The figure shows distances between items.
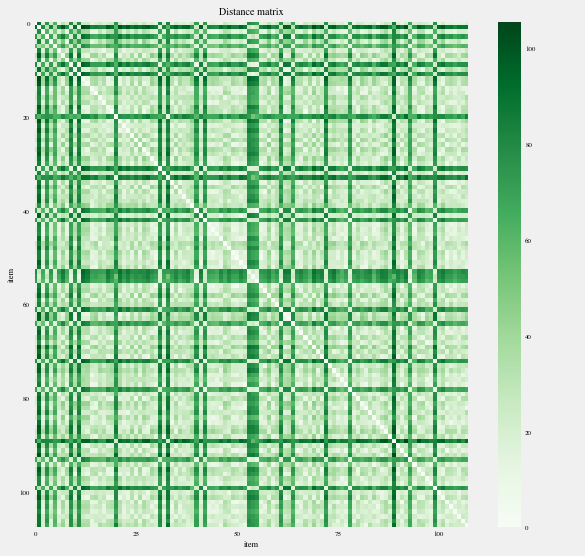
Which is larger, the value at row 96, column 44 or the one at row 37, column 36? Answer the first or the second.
the first
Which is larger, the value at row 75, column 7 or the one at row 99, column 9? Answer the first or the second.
the first
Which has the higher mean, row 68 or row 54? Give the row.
54
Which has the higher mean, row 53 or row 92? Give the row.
53
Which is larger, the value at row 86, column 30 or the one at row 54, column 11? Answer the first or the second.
the first
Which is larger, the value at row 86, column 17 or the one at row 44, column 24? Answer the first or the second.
the first
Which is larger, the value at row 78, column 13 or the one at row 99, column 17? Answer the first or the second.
the first
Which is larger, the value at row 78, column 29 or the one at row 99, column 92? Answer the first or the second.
the second
